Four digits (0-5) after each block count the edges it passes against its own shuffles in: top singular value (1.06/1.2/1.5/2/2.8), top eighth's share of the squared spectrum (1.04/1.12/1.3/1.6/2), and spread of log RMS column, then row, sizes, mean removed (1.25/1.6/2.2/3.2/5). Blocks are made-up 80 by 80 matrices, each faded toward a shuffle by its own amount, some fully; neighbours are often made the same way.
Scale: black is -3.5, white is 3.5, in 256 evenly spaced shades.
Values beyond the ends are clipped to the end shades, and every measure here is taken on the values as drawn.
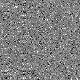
3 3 1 1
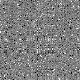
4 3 2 1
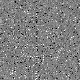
3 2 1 1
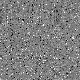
3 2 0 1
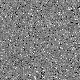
2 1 0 0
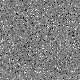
2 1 0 0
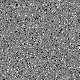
2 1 0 0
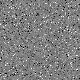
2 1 0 0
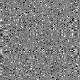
4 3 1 2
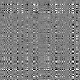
5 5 4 4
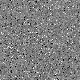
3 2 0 0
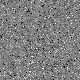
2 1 0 0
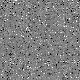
3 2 1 1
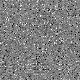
3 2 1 1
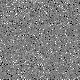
1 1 0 1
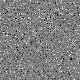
1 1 0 2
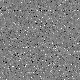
2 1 0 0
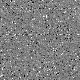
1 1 0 1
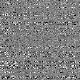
2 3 3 4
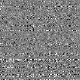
2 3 2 4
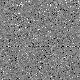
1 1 0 1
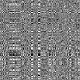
5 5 3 3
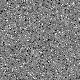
0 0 0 0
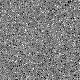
2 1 0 0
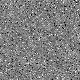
1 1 0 0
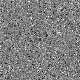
2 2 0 0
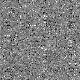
3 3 1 1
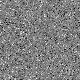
2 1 0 0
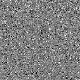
3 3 1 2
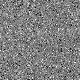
2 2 0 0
